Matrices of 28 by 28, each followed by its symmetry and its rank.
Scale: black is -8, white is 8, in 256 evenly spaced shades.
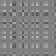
symmetric, rank one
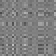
neither, rank two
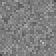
symmetric, full rank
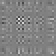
symmetric, rank three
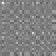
symmetric, rank three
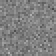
antisymmetric, full rank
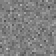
antisymmetric, full rank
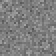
symmetric, full rank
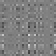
neither, rank two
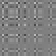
symmetric, rank one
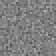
antisymmetric, full rank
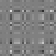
symmetric, rank one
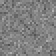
symmetric, full rank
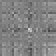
symmetric, rank three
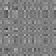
neither, rank two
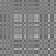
symmetric, rank one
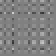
symmetric, rank one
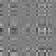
neither, rank two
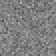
antisymmetric, full rank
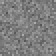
symmetric, full rank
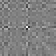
symmetric, rank three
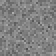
symmetric, full rank
